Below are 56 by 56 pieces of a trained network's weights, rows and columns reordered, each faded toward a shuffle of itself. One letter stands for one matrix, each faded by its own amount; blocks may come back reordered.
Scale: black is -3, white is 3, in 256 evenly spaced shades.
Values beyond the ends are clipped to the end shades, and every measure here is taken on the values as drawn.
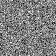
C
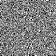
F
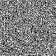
F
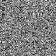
F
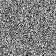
C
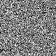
C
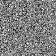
F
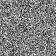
C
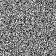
C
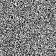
C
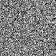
C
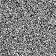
C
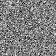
C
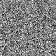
F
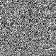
F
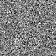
F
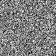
C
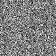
C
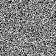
C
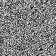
C
